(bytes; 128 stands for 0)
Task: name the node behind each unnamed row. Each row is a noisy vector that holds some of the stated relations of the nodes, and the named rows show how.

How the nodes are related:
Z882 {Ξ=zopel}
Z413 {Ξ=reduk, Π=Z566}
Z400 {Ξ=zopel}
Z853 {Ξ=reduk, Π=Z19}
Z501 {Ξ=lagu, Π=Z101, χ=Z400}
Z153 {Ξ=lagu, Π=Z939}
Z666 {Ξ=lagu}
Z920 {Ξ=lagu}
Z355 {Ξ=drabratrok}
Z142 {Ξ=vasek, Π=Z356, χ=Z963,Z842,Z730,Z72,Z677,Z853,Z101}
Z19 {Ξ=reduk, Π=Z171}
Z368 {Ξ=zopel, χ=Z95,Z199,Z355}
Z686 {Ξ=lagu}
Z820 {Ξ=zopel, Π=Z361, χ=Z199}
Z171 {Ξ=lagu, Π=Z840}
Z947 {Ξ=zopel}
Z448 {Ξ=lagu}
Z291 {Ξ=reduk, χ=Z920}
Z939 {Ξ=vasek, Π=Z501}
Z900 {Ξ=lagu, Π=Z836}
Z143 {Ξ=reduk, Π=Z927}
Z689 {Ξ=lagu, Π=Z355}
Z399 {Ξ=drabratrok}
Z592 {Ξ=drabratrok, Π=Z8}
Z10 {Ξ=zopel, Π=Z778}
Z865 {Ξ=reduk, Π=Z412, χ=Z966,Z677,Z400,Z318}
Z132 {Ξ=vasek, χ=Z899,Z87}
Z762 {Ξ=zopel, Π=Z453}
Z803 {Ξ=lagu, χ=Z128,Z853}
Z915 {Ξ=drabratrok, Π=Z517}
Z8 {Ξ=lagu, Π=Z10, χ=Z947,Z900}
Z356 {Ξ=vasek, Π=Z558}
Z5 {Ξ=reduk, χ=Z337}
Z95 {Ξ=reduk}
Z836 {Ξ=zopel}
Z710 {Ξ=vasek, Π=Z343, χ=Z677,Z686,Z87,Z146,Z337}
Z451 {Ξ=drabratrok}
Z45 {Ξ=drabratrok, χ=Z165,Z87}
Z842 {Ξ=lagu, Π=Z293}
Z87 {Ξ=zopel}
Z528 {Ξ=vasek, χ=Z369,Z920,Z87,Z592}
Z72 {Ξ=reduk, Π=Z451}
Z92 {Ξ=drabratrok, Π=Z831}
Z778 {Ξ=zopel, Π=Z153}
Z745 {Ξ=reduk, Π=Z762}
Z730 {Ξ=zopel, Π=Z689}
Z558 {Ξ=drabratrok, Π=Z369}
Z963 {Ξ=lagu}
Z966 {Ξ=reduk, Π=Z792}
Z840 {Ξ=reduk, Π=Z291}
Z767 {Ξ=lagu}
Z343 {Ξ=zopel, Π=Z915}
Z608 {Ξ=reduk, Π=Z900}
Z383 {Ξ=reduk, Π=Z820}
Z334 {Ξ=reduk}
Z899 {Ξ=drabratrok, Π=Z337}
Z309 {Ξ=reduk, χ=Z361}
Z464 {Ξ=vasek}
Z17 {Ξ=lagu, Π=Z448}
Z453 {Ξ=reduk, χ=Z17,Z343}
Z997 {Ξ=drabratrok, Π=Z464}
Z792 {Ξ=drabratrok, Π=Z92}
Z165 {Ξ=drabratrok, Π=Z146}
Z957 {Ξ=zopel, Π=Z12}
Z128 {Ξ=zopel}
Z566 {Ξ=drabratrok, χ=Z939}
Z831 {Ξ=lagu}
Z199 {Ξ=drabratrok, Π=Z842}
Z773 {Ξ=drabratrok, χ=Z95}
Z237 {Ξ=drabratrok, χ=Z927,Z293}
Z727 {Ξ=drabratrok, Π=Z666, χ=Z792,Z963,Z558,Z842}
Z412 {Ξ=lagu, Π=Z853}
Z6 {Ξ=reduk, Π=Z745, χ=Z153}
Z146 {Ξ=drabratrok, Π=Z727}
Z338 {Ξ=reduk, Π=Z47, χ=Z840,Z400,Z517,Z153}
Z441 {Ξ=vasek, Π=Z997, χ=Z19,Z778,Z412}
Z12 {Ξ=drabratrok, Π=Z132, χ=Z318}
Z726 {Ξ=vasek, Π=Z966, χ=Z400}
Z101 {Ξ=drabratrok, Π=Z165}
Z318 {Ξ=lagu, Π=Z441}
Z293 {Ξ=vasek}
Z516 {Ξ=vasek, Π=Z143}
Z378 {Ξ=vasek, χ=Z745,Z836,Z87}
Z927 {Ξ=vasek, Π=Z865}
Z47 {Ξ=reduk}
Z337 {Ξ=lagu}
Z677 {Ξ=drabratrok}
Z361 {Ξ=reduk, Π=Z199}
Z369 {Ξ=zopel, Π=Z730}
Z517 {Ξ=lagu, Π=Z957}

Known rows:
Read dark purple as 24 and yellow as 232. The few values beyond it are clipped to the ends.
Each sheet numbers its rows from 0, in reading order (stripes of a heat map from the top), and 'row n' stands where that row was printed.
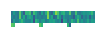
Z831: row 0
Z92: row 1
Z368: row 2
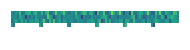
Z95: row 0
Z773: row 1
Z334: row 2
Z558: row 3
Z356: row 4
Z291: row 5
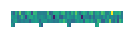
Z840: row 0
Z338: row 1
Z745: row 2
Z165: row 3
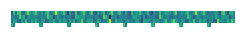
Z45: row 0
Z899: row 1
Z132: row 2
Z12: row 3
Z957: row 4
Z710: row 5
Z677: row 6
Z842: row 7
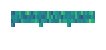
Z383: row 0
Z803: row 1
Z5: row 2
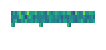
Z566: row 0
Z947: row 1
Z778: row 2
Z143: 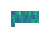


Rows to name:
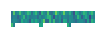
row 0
Z87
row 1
Z355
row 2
Z400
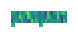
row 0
Z900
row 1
Z726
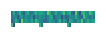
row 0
Z820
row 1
Z762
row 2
Z8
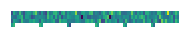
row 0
Z142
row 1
Z517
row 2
Z6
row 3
Z997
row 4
Z412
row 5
Z199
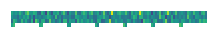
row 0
Z666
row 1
Z689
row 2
Z378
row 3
Z592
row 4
Z836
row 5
Z915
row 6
Z337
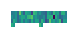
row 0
Z171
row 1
Z318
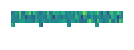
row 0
Z966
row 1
Z309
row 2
Z608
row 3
Z501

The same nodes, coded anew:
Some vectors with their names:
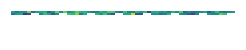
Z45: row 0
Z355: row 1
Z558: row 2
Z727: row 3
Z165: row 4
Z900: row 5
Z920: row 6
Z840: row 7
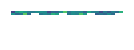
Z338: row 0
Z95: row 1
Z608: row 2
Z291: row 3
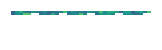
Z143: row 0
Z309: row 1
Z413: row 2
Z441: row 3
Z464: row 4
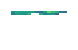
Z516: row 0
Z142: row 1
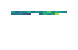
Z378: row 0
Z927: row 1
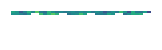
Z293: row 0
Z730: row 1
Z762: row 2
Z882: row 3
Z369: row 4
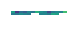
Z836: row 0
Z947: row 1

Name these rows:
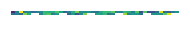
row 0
Z865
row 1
Z915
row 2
Z171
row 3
Z12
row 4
Z153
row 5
Z853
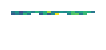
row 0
Z368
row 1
Z412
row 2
Z199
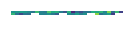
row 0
Z803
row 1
Z710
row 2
Z87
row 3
Z501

